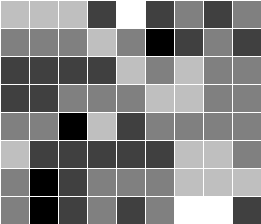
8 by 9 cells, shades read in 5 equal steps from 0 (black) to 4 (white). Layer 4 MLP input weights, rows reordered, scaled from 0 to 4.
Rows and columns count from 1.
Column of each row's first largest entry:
5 4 5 6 4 1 7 7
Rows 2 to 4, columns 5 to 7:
2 0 1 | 3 2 3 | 2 3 3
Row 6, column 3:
1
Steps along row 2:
same same up down down up up down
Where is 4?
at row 1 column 5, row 8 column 7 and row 8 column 8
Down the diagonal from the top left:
3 2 1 2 1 1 3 4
